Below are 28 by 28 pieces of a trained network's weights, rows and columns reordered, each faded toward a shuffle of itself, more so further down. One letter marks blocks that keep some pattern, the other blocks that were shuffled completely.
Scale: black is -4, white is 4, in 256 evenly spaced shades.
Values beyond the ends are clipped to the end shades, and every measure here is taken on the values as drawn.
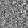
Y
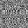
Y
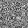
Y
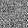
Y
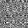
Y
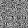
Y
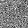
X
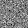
X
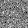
X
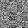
Y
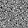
Y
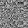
Y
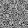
Y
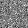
X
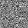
Y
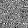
Y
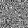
Y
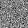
X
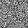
Y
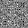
Y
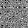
Y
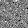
X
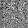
Y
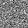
X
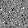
X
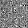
Y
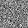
X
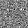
Y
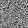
Y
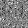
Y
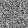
X
